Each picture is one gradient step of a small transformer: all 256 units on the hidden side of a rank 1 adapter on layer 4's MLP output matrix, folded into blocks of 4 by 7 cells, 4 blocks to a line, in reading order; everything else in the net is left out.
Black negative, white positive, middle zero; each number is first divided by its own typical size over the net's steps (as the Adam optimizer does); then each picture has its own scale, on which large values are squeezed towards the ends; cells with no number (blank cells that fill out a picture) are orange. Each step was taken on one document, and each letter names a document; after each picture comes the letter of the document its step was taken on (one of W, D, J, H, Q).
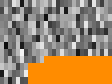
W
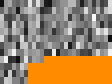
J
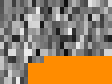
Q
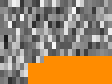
W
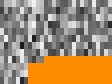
W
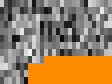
Q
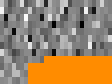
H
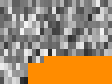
Q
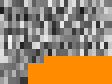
J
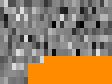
H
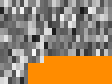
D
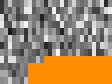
J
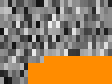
W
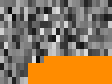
Q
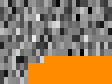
D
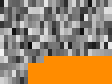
J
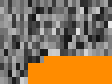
Q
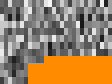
J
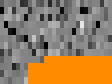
H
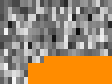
Q
